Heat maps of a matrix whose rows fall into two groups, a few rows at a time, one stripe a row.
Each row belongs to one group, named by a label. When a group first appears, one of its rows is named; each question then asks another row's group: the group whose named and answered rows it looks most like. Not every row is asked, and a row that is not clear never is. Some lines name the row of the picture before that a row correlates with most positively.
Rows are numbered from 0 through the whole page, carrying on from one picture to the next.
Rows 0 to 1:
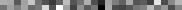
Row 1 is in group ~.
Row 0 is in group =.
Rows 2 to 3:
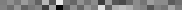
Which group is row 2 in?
~
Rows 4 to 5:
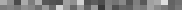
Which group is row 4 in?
=
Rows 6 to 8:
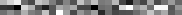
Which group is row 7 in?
=
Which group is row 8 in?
~
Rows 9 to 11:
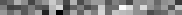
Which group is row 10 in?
=
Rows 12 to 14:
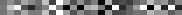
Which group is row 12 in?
~
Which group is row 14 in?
~
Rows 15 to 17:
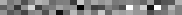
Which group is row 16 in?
=
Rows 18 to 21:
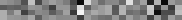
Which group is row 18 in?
=
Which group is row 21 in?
=
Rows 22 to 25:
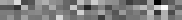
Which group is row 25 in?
~
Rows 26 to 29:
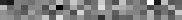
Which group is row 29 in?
~
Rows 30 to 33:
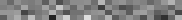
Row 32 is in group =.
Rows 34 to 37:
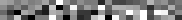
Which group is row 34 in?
~
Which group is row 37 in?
=
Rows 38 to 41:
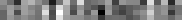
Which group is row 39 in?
~
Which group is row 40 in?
~
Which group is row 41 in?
~
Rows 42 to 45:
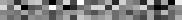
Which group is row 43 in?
=
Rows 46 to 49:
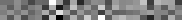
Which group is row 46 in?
=
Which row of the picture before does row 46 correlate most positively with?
43
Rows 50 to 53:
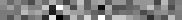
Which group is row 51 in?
~
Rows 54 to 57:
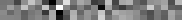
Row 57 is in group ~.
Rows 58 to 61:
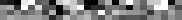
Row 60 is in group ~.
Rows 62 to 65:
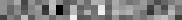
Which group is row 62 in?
=
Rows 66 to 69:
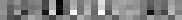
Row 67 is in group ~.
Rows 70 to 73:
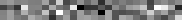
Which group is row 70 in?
~
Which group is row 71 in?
=
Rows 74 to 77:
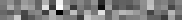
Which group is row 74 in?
~
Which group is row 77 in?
=
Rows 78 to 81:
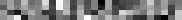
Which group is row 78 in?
~
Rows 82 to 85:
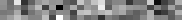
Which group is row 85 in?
~
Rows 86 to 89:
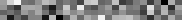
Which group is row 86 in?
=
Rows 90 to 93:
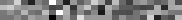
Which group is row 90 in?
=
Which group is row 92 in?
~
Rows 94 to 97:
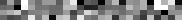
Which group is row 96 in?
=
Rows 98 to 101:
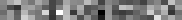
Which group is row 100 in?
~
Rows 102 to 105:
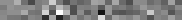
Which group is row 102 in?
=
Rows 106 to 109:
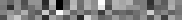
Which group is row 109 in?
=
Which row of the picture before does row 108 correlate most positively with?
104
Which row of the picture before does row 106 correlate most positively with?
105
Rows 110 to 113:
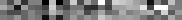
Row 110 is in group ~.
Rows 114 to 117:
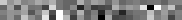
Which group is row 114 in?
=
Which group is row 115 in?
=
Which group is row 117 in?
~
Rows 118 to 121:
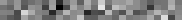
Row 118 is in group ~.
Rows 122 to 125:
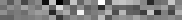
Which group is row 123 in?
~
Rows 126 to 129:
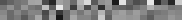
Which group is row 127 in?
~
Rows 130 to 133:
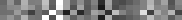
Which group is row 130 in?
~
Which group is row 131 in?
~
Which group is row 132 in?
=
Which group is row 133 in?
~
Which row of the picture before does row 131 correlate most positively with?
127
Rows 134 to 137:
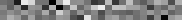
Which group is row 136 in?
~
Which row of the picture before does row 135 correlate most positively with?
132
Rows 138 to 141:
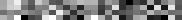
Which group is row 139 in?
=
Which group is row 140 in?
~
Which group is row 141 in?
=
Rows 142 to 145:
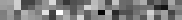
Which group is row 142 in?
=
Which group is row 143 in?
=
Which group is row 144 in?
~
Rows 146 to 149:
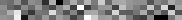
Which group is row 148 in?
=
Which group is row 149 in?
=
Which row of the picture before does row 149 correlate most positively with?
143
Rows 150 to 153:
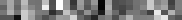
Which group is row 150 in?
~
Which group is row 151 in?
~
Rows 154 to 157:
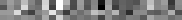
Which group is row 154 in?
~
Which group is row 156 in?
=
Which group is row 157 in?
~
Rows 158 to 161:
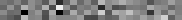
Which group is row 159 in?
~
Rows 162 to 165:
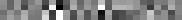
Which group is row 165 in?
~
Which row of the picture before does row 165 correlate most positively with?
159
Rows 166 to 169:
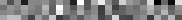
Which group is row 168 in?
~
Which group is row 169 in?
=
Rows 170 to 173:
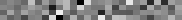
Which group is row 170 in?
=
